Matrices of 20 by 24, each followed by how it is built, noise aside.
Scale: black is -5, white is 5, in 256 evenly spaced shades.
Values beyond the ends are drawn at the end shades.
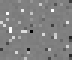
sparse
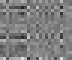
low rank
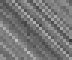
Toeplitz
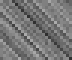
Toeplitz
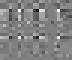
low rank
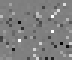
sparse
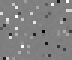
sparse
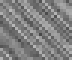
Toeplitz
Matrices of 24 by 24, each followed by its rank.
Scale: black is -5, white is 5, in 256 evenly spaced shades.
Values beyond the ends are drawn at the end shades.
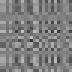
two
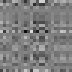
two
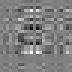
two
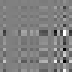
one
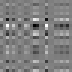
one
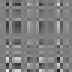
one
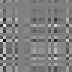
one
